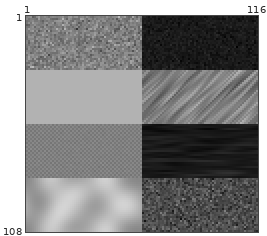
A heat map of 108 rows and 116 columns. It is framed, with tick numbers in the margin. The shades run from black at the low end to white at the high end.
The table splits into 4 rows of 2 panels. Panel 1,1: middling, fine-grained. Panel 1,2: very low, fine-grained, faint in contrast. Panel 2,1: high, flat. Panel 2,2: middling, slanting up to the right. Panel 3,1: middling, checkered, faint in contrast. Panel 3,2: very low, streaked across, faint in contrast. Panel 4,1: high, smooth. Panel 4,2: low, fine-grained.
